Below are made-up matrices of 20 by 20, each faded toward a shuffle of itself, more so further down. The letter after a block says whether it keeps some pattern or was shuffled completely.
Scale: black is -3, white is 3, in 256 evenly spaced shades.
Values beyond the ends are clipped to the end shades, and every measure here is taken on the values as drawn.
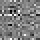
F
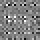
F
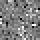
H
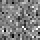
H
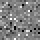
H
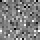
H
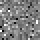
H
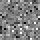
H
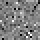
H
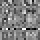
F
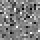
H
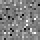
H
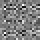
F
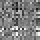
F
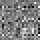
F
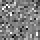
H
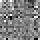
F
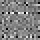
F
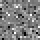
H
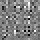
F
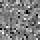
H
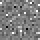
H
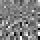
F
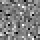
H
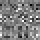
F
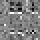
F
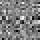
F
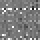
F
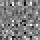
F
